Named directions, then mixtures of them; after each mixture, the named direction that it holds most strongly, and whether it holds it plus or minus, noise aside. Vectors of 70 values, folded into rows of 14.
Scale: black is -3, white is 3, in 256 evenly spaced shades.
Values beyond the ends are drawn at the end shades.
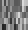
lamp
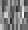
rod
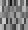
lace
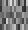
lace, minus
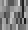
rod, minus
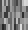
lamp, plus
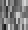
lamp, plus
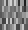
lace, minus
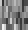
lamp, minus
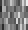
lamp, plus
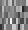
lace, minus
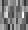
rod, plus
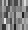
lamp, plus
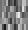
lamp, plus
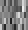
lamp, plus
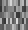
lace, minus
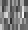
rod, plus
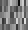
lace, minus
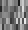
lamp, plus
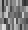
lamp, minus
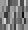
rod, minus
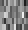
rod, plus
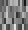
lace, minus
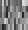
lamp, plus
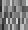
lace, minus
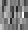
rod, plus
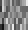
lamp, plus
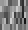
rod, minus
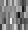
lamp, minus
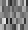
lace, plus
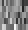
lamp, minus
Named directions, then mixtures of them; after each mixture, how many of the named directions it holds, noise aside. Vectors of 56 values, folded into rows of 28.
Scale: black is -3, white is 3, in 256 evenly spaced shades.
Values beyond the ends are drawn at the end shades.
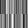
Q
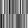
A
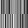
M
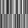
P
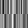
three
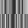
three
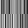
one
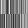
three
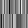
two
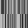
three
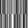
two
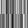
one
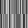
two
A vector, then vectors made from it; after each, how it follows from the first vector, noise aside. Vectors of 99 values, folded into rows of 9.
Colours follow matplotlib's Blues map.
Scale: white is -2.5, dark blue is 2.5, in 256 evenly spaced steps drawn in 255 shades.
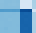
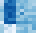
reversed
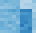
shrunk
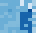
partly zeroed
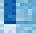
reversed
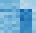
shrunk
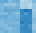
shrunk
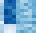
reversed
